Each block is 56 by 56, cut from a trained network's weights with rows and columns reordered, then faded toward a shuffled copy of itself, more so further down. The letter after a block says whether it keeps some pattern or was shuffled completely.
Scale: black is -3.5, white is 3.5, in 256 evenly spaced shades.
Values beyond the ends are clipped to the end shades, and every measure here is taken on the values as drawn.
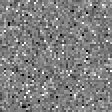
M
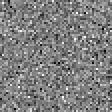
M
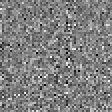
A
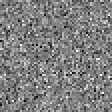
M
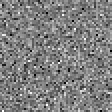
M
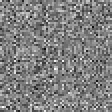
A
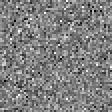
M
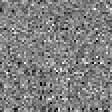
A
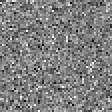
M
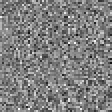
A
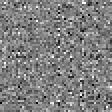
A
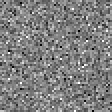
M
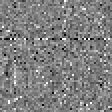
A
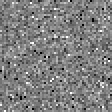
M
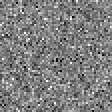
M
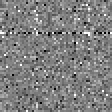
A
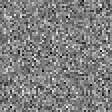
A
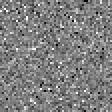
M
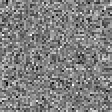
A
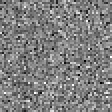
A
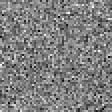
M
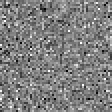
A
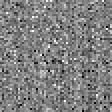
A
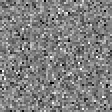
M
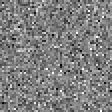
M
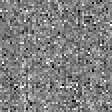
A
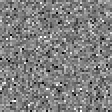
M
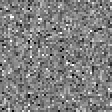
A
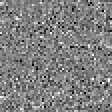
A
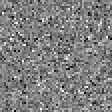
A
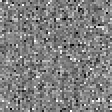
A
